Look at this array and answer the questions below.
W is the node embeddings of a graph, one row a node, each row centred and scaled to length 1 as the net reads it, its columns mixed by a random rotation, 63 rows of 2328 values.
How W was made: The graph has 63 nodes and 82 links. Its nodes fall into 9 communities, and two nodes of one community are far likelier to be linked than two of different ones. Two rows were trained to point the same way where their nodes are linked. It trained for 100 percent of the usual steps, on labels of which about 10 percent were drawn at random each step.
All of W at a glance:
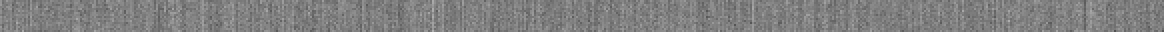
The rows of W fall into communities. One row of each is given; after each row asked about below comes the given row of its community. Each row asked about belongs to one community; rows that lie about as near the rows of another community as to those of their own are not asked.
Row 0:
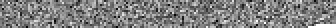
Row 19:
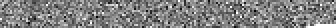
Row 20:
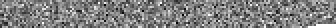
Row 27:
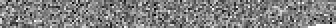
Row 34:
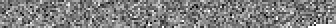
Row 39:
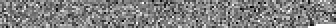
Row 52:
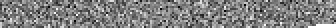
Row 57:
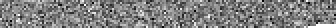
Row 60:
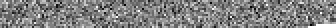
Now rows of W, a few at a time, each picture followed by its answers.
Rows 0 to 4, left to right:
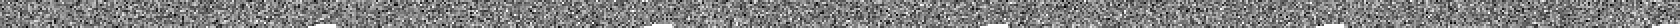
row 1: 57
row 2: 0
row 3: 60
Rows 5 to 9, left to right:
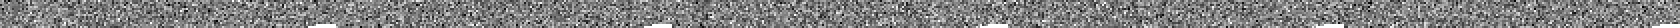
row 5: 0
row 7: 19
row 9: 19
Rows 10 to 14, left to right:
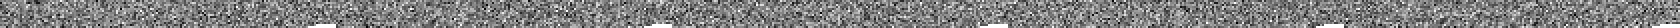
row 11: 19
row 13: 60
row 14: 19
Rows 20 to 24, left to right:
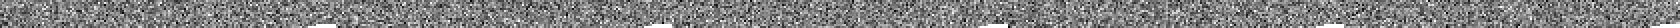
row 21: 34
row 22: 27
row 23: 19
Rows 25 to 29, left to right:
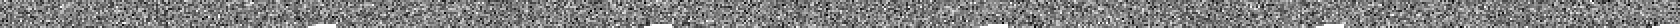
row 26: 39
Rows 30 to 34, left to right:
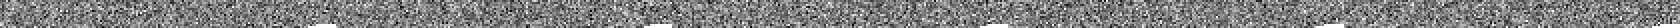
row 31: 39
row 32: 0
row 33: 57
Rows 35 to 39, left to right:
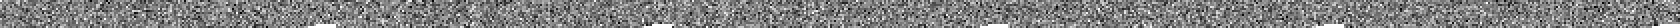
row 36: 20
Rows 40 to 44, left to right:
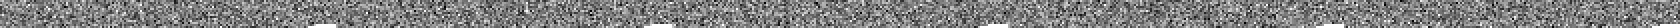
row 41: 39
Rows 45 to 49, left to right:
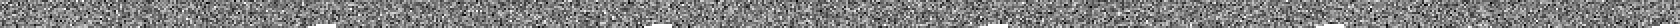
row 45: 60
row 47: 60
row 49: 57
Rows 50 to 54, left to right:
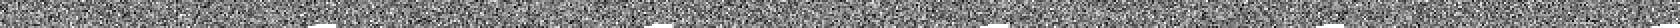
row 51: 52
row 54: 20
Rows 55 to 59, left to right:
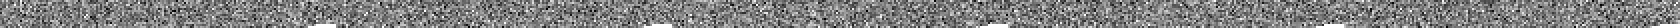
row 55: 39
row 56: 39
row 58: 52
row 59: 57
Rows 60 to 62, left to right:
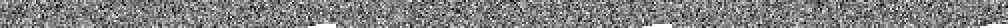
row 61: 20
